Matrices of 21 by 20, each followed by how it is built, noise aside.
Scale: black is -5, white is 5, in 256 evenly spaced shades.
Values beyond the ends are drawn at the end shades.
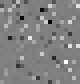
sparse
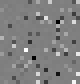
sparse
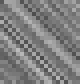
Toeplitz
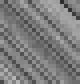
Toeplitz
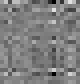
low rank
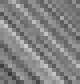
Toeplitz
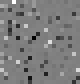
sparse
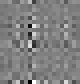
low rank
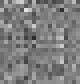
low rank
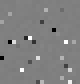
sparse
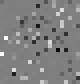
sparse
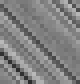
Toeplitz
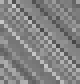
Toeplitz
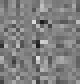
low rank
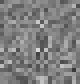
low rank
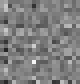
low rank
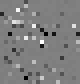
sparse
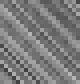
Toeplitz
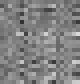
low rank
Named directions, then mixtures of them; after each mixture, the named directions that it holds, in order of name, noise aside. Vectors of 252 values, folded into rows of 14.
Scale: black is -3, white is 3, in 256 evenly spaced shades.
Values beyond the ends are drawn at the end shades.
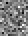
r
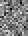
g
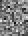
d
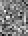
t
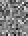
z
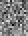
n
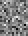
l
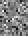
g, l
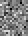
g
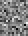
l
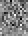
g, n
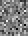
l, n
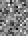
l, n, z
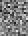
d, n, z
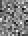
d, z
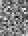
d, l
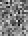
n, r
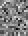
l, r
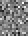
d, z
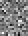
l, r, z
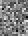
d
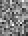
d, n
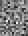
d, l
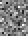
r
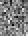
d, l, n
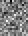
g, n, z
